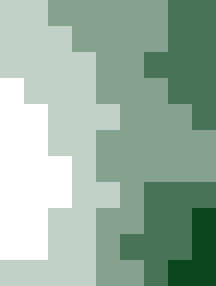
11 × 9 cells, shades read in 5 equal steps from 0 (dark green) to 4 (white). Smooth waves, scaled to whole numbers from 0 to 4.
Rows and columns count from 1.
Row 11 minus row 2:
0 0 0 1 0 0 -1 -1 -1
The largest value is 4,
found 15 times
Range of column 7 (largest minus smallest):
1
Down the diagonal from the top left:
3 3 3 3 3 2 2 1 0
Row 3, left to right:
3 3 3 3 2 2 1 1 1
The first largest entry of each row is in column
1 1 1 1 1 1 1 1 1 1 1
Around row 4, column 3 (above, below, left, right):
3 3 3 3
